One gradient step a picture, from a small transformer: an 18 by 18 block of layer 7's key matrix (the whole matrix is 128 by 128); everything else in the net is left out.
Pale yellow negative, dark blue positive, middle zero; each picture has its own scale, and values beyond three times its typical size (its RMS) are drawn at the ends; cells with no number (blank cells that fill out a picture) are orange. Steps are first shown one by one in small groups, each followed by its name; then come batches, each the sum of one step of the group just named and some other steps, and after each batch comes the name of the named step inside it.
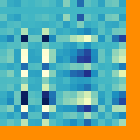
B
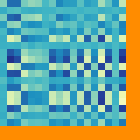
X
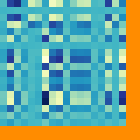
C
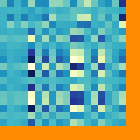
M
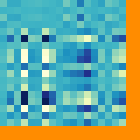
B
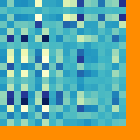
B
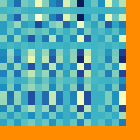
X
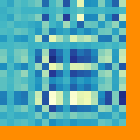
X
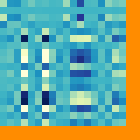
B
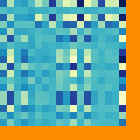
M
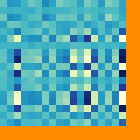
M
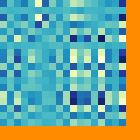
X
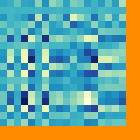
B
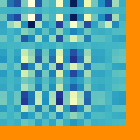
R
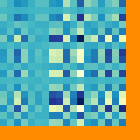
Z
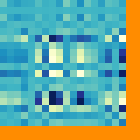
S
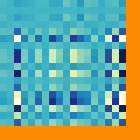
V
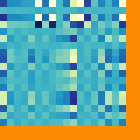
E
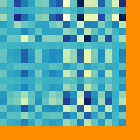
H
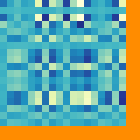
E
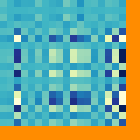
V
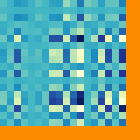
Z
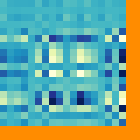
S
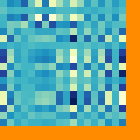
E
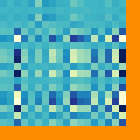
V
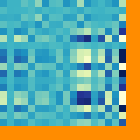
R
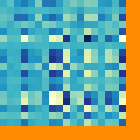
H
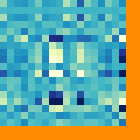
S
